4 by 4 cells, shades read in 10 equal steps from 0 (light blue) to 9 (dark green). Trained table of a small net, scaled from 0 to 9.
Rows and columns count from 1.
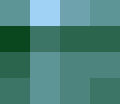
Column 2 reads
0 6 4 4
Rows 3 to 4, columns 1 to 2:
7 4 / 6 4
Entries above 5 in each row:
0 4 1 2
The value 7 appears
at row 2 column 3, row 2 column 4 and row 3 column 1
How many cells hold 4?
4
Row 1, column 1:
4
